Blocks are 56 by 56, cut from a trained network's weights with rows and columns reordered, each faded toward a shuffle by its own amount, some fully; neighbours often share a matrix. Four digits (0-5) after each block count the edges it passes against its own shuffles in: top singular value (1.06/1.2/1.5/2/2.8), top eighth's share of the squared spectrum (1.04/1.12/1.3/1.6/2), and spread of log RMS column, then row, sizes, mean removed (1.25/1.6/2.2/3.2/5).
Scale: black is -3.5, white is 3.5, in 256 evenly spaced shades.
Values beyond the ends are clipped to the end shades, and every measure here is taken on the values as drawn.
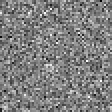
0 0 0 0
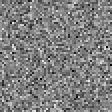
0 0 0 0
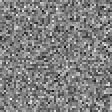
0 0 0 0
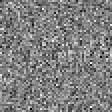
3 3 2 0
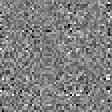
3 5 2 2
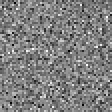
2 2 0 0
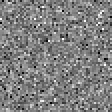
0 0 0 0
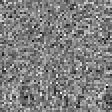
3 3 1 1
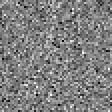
2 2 0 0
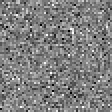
2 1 0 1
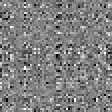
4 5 3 3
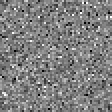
1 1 0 0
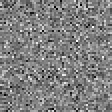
3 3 1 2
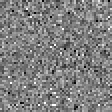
2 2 0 1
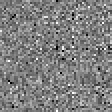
3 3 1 1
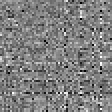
3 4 2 2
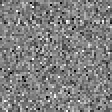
2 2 0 1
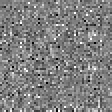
3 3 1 2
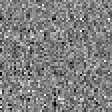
3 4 2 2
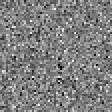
2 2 0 1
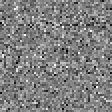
3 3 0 1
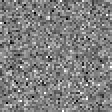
1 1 0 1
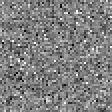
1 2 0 0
